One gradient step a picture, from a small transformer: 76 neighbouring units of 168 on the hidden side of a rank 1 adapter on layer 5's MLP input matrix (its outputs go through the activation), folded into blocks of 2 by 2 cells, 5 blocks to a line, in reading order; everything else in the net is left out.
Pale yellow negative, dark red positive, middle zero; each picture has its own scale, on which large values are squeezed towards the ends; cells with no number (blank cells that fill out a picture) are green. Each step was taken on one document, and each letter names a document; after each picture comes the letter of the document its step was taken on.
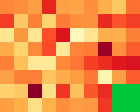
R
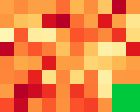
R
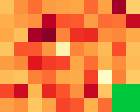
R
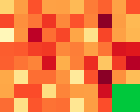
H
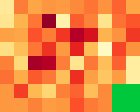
R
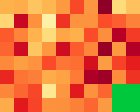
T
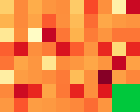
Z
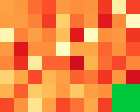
R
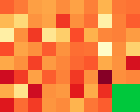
H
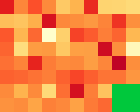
T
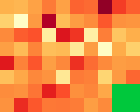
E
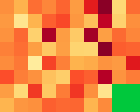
E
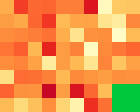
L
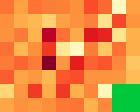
E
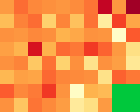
L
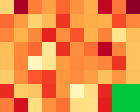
L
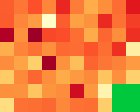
Z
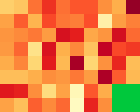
L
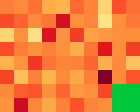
H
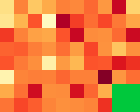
Z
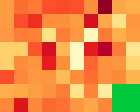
E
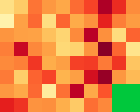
T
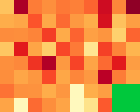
L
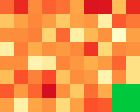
L
